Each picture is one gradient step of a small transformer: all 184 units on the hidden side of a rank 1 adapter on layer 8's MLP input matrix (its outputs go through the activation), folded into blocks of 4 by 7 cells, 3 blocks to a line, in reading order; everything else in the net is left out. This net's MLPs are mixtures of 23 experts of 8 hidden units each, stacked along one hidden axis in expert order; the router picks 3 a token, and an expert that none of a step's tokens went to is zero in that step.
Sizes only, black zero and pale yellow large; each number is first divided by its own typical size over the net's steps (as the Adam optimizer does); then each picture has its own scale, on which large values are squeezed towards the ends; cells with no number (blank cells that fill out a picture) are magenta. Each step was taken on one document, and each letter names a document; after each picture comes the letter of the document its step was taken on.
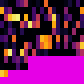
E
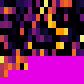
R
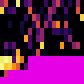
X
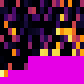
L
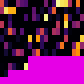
X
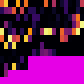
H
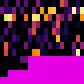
E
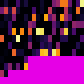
R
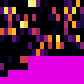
E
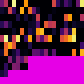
H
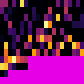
X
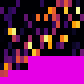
X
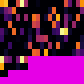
E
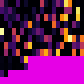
L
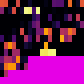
H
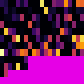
L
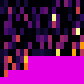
R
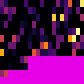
L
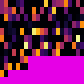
X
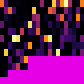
L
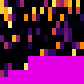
X
